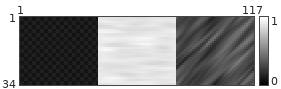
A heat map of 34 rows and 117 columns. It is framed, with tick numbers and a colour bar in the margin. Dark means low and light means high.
It is made of 1 by 3 panels. Panel 1,1: very low, checkered, faint in contrast. Panel 1,2: very high, streaked across, faint in contrast. Panel 1,3: low, slanting up to the right.
